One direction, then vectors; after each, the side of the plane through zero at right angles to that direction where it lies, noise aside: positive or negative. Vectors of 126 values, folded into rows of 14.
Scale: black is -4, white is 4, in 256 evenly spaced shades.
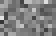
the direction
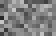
negative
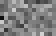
negative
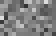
positive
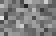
positive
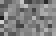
negative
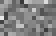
positive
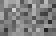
positive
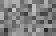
positive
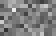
negative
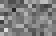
positive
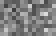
negative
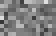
positive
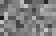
negative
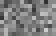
negative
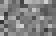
positive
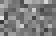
positive
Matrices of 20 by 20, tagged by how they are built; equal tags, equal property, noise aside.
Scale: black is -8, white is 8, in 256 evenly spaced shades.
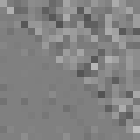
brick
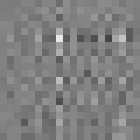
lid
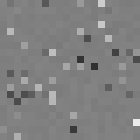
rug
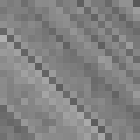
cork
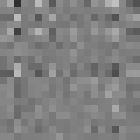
lid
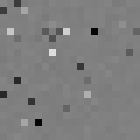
rug
